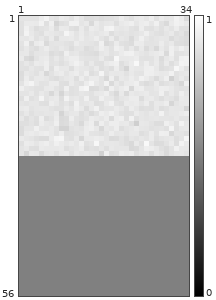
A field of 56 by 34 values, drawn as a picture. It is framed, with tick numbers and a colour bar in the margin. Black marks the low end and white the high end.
The table splits into 2 rows of 1 panel. Panel 1,1: very high, fine-grained, faint in contrast. Panel 2,1: middling, flat.
